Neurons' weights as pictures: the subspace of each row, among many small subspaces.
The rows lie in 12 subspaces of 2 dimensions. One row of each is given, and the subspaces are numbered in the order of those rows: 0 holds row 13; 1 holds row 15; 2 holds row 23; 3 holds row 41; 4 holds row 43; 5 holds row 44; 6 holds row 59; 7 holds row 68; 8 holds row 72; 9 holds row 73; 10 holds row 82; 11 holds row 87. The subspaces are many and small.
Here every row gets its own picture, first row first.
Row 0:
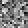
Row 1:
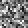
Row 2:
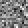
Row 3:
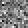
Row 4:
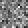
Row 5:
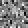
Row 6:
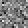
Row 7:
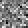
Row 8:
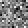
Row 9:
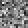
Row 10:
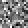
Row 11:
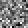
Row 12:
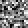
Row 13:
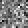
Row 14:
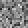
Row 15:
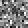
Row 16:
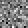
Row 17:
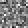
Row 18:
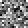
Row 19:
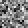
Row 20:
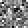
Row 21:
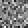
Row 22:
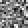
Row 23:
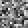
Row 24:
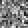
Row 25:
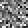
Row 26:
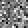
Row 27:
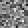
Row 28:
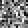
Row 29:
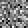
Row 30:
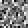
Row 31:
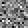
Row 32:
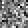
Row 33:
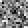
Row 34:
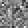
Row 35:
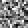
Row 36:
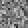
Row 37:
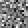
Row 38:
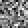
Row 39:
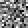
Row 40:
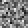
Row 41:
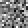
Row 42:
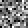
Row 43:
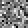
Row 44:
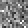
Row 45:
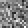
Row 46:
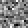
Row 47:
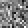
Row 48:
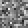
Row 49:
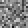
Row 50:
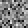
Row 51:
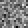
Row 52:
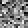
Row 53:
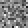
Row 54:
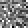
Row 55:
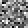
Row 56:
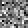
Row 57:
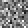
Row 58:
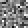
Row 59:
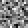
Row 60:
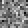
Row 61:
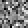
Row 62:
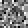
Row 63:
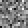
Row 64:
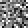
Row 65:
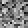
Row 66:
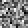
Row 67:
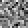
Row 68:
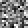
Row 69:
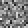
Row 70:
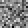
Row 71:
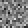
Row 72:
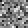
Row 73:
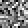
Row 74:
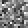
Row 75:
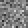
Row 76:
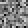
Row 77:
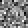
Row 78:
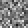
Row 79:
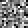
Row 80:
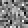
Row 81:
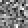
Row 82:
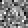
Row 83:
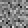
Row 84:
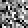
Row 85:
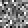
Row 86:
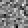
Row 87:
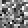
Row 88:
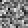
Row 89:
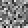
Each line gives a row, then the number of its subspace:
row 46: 7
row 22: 6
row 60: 0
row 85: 1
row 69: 0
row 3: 2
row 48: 2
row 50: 4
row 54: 6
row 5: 1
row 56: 2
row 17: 7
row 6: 2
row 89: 10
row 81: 9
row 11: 2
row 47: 5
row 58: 7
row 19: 5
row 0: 11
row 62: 10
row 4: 0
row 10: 6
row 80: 1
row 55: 11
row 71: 0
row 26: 4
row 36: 4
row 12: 7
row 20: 5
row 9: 2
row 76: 7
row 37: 3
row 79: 7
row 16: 4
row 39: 3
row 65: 11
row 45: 5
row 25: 1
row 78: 4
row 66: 8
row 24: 1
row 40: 8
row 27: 3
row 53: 9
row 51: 9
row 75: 3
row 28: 0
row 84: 5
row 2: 6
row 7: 1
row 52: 11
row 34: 5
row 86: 9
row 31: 2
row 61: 6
